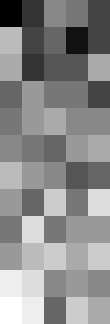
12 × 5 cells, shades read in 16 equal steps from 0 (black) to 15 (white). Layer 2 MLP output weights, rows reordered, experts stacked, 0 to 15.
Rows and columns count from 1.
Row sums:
22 26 33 33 42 40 39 47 45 54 52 57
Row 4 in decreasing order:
9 7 7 6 4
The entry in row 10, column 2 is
11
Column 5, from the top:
4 4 10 4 8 10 6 13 9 12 8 10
